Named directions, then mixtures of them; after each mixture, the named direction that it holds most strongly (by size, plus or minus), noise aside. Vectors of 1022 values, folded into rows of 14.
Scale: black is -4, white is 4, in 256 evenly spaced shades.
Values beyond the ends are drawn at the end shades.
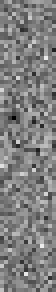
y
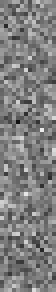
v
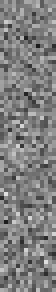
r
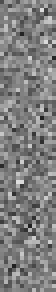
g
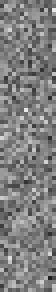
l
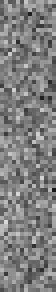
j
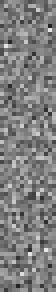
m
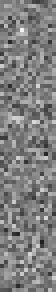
m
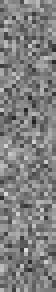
r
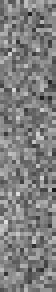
j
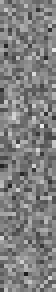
y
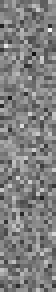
m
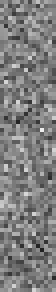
v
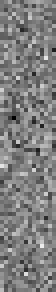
y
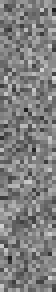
l
